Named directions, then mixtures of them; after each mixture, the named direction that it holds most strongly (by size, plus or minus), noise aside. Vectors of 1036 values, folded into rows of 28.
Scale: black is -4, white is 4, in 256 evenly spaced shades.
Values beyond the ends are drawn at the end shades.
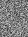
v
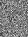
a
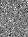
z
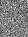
z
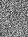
v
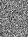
a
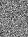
a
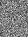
a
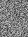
v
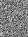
a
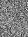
v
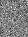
z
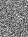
v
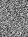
v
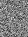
a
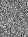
z
